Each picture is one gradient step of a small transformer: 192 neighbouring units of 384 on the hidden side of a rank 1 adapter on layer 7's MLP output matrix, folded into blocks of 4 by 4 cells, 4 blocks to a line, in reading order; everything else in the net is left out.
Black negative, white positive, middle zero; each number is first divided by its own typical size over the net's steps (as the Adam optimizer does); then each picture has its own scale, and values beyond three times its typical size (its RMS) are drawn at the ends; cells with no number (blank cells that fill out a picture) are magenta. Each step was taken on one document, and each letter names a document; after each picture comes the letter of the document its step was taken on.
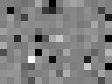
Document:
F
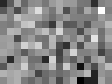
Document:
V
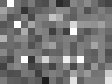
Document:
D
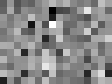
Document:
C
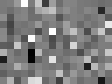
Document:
F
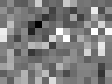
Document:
C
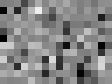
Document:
V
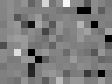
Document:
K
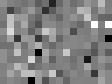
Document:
F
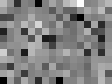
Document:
C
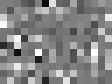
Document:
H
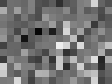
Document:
V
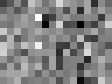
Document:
V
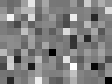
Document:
D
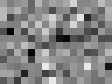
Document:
C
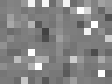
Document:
K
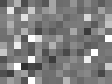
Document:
F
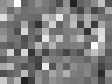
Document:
C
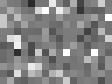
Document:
H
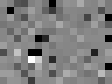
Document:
F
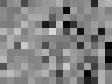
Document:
V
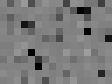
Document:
K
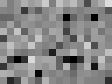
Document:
D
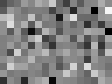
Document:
C
